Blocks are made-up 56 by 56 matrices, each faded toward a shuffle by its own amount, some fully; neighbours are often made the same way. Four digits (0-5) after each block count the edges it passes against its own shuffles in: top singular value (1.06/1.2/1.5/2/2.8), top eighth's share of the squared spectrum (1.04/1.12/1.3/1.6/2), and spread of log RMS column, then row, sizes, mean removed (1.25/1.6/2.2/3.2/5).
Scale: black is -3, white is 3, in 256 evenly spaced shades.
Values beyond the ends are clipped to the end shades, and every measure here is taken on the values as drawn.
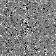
1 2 2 0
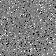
0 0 0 0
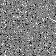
0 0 0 0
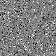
0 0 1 0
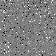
1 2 1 0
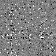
2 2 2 1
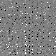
2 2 2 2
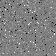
1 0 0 0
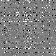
2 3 2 3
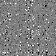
2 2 2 1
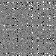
2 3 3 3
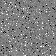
0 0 0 0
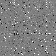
2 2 1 1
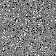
2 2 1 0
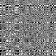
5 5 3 3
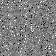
2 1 0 0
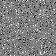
3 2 1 0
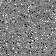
2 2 0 0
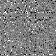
3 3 1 2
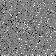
2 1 0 0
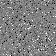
0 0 0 0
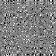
4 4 2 2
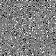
3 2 1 1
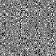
4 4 3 1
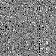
3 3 2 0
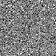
3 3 1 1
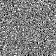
2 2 1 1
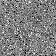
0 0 0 0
